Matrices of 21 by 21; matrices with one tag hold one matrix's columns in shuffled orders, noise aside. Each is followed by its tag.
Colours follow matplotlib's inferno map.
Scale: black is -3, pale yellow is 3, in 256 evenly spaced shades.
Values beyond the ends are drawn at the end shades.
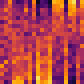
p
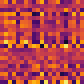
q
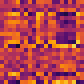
q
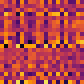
q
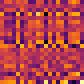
q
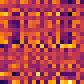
q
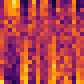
p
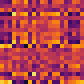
q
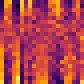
p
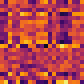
q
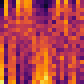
p
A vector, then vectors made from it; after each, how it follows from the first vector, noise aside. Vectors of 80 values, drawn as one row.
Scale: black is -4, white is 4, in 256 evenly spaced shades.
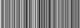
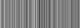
shrunk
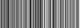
reversed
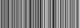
reversed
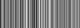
negated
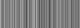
shrunk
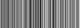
reversed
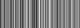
negated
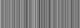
shrunk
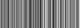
reversed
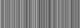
shrunk
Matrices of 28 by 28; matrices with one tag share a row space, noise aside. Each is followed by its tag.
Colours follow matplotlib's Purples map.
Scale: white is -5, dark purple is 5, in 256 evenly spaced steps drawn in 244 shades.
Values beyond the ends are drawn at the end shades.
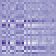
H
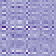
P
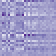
H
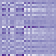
H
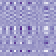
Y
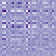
P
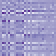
H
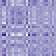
P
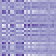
H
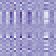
Y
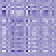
P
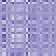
P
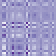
P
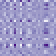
Y
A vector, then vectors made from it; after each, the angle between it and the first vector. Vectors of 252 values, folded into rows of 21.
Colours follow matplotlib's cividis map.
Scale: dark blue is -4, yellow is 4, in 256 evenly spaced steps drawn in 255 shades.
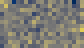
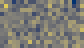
nearly parallel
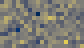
orthogonal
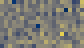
partly aligned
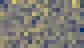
nearly opposite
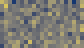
nearly parallel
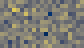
orthogonal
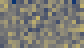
nearly parallel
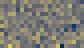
orthogonal
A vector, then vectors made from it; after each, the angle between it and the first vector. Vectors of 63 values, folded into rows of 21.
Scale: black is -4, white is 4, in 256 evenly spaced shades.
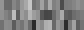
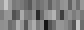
partly opposed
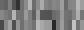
partly aligned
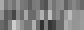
partly opposed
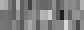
partly opposed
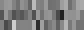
partly opposed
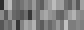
partly opposed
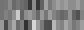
partly opposed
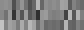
partly opposed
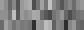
nearly parallel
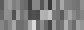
nearly opposite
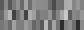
orthogonal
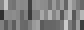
partly opposed
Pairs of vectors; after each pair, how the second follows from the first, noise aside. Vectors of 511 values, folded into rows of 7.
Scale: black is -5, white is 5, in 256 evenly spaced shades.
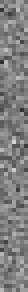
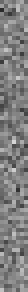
copied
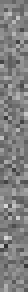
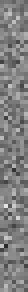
copied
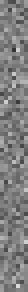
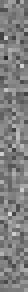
shuffled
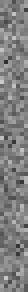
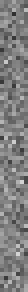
negated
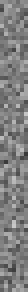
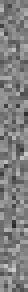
negated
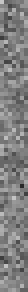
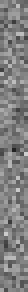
shuffled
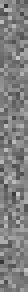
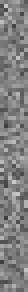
sign-scrambled
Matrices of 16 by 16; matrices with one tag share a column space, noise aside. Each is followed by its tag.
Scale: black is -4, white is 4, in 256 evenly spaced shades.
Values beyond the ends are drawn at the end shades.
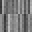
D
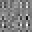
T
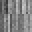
D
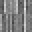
D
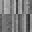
D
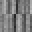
D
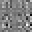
T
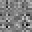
T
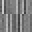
D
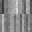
D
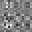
T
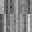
D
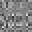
T
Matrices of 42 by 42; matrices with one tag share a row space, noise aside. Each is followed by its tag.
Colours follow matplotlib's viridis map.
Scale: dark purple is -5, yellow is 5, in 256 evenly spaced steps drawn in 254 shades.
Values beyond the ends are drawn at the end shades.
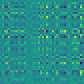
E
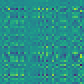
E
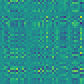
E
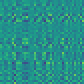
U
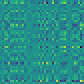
E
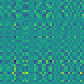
U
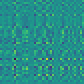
U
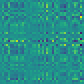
E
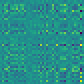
E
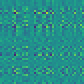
U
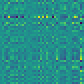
E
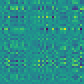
E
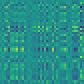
E
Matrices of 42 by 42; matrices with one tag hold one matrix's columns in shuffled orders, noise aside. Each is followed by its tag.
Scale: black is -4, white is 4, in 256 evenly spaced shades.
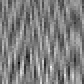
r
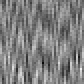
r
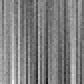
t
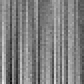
t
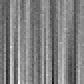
t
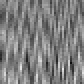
r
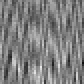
r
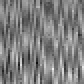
r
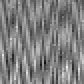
r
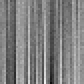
t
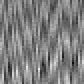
r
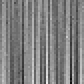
t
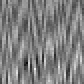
r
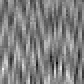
r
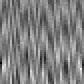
r
